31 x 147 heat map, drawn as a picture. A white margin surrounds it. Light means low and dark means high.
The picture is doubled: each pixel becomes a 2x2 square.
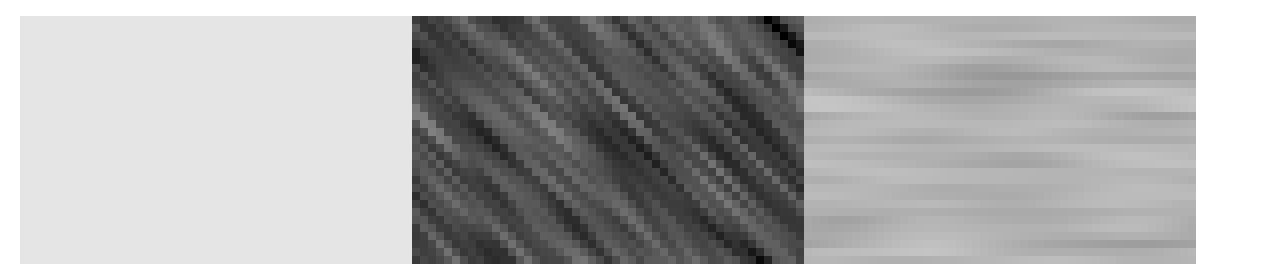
It is made of 1 by 3 panels. Panel 1,1: very low, flat. Panel 1,2: high, slanting down to the right. Panel 1,3: low, streaked across, faint in contrast.
